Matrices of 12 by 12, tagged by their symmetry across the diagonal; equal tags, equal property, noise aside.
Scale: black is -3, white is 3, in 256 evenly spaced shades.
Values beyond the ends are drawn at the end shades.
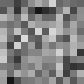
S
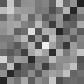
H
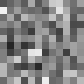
S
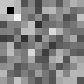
H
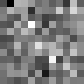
S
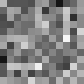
H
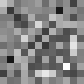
H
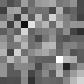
H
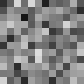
S
